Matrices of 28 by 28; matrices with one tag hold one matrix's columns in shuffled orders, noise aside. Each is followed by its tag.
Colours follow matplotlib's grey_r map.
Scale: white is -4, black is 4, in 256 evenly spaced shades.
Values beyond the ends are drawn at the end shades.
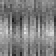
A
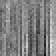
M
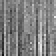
M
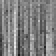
M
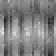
A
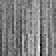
M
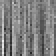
M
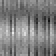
A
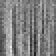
M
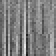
M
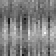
A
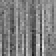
M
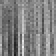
M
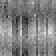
A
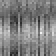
A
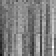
M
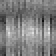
A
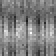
A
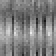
A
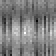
A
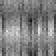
A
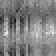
A
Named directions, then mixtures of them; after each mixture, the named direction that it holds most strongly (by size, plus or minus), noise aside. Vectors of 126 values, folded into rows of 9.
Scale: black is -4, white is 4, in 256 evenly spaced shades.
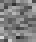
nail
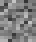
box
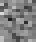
box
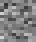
nail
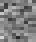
nail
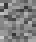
box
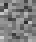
box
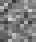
box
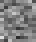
nail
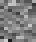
nail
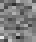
nail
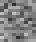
nail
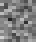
box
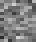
nail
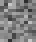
box
